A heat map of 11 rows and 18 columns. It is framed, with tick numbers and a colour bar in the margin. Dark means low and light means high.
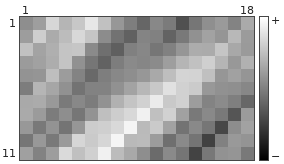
Grain: diagonal, up to the right. Mirror symmetry: none. Ninth with the highest average: bottom middle. Average level on the scale: 60%.
